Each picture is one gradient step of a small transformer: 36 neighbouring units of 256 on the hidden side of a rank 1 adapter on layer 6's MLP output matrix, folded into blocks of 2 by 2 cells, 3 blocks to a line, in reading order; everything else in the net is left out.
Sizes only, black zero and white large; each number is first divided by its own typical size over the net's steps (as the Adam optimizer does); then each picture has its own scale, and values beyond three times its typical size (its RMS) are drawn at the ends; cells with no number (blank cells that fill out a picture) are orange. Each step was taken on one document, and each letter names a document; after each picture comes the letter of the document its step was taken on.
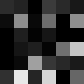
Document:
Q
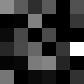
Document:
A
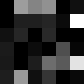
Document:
Q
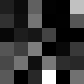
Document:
A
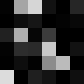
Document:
A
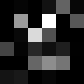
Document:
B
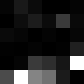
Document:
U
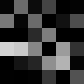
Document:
A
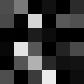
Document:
A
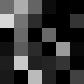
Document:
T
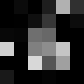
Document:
B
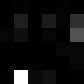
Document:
Q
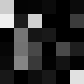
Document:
T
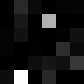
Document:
Q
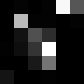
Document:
B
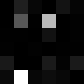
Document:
Q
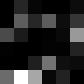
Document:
U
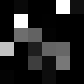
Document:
B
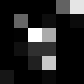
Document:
B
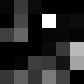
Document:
U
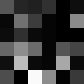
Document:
T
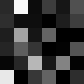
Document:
A
